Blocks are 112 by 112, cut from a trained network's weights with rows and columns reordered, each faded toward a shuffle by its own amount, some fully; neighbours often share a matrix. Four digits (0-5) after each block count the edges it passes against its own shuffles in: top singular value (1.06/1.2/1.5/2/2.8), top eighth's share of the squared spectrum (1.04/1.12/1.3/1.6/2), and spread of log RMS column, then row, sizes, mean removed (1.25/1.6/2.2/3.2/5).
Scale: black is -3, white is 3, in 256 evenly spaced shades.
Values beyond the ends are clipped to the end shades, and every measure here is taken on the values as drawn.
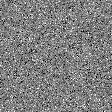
0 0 0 0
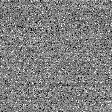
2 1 1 0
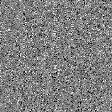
2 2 2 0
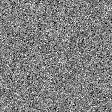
1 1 0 0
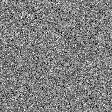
2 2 0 1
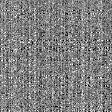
4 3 0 3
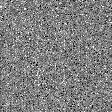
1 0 0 0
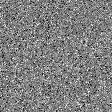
0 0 0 0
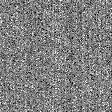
2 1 0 0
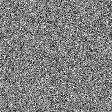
1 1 0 0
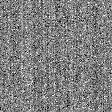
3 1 0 1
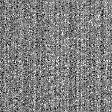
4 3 0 3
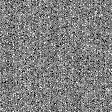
2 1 0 1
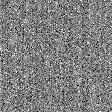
2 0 0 0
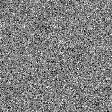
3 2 0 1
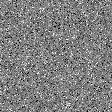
0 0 0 0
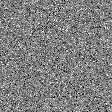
0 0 0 0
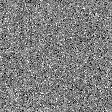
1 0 0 0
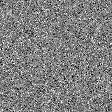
0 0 0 0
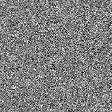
3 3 2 2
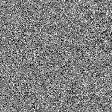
2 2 1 1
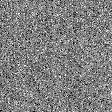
1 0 0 0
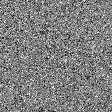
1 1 0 0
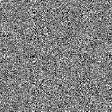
3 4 3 2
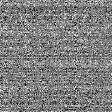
4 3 3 1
